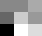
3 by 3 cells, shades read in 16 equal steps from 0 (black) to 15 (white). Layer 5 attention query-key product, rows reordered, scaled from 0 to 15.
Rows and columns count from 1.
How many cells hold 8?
2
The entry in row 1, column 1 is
8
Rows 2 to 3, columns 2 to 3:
12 9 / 15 13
